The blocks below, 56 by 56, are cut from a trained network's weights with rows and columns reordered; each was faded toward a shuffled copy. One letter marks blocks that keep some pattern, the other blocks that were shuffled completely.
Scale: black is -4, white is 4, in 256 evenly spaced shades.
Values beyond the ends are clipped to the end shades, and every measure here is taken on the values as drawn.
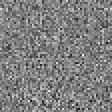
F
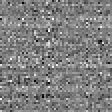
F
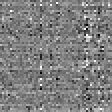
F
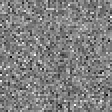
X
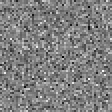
X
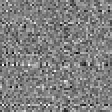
F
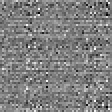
F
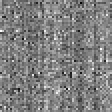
F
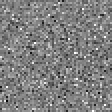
X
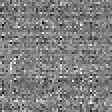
F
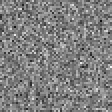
X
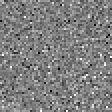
X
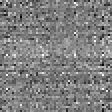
F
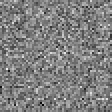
F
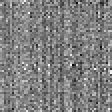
F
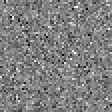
X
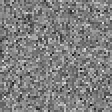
X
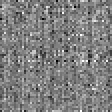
F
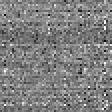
F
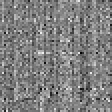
F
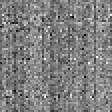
F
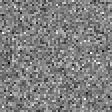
X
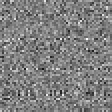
F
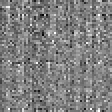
F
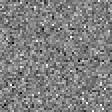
X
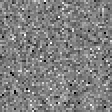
X
